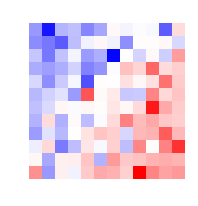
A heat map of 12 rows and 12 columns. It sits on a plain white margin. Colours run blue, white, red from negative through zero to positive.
The bottom right is the ninth with the highest average. Values rise toward the bottom right. No regular stripes run through it. Overall the values sit about 50% of the way up the scale.
